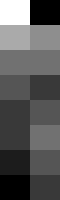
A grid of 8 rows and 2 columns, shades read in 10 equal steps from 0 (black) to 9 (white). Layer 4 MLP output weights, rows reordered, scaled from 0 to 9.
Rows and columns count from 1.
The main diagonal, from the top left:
9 5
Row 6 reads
2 4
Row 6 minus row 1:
-7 4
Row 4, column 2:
2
